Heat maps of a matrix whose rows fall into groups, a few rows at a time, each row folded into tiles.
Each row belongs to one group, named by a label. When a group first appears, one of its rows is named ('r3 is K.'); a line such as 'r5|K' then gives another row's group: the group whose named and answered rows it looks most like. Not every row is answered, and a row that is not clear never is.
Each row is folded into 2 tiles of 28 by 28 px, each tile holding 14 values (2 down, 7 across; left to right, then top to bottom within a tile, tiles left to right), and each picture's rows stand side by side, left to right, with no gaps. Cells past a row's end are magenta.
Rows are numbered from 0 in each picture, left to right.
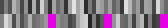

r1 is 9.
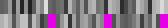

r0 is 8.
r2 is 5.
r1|9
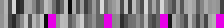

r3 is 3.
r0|5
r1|8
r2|5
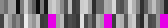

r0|5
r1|5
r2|3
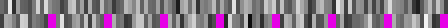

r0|8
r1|9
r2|9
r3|9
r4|3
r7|8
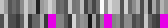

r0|5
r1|9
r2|5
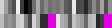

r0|8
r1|8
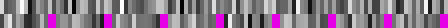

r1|5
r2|8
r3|8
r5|8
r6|9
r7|9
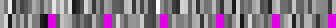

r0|8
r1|5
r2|9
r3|9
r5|9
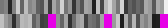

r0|9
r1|5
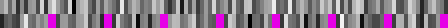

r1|5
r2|3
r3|8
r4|3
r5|3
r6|3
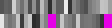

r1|8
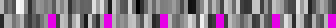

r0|3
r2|8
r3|8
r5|3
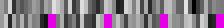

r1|5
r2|9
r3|8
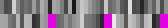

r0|9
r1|5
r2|8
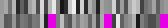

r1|9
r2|3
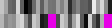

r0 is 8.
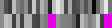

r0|9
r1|5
